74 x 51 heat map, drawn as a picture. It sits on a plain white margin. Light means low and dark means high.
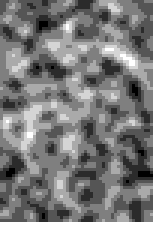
No overall slope runs across the table. No row or column stands out. The texture is blotchy.
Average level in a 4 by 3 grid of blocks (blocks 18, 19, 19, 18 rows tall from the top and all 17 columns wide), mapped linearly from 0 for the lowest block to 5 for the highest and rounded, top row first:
4 2 2
2 1 2
0 2 5
5 4 4
